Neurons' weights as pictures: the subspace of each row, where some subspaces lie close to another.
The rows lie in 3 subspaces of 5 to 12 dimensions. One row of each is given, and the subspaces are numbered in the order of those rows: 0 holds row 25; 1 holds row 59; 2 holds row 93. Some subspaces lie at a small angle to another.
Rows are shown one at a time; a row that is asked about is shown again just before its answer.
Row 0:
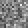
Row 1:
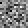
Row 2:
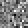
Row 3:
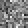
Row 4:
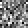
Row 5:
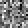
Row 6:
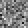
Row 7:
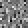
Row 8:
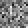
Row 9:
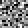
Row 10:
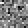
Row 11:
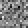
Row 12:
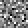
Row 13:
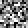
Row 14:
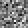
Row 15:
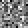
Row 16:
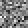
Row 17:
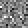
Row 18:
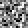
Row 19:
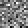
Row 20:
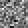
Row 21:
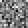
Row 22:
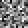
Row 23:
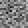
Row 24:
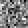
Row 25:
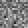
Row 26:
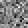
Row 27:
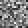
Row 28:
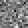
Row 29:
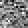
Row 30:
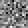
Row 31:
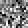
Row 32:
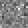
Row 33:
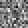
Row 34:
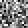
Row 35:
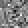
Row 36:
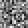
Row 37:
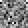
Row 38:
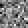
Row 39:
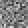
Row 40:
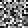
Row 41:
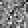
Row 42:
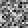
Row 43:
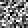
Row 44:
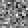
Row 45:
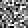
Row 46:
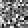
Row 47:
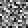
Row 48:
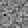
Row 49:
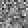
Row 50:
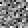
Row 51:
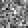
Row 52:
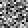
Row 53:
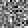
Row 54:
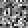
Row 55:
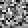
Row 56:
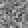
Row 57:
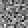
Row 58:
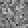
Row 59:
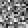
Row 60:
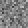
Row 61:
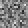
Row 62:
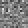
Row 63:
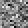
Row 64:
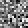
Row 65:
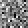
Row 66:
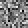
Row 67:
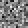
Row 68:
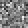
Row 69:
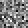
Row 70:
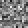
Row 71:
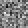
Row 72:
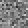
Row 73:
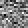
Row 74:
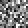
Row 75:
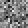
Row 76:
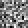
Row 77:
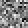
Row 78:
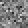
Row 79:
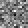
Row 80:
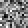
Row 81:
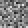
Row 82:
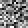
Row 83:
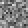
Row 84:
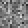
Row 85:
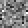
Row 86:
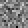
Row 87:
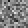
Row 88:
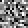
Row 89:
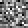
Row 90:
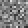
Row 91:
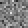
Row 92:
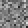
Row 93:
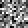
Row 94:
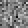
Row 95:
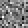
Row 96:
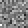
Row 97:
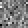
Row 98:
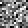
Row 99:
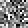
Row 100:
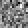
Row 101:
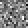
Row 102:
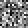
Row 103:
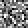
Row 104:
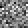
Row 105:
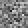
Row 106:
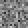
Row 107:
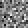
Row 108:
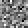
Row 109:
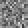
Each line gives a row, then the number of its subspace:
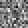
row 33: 0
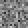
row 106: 0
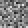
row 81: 2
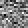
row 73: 1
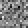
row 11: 0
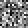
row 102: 0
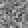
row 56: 2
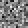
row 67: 1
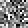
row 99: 0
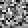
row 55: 1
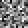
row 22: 2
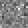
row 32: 1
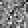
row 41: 2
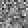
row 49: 1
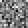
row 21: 1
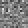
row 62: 1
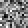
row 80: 0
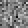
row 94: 0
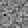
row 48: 1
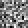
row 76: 2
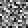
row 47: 0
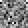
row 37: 2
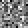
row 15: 1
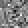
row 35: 0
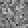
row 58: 1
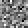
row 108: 2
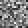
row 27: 2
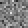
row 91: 1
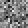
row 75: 1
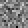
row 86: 0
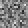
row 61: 0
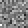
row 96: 2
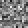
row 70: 2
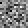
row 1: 2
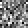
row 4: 2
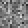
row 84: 1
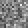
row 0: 1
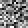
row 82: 2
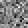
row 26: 0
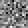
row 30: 1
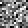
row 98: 2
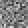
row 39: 2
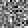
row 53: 0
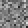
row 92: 0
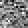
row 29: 1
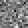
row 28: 0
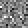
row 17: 1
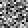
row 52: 2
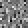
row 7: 0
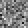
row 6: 2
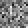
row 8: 0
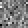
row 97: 2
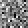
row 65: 0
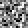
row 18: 2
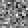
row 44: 1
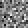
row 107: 2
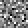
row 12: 2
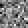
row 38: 0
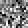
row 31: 0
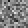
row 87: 1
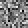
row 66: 0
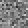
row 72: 1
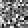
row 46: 0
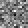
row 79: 0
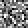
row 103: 2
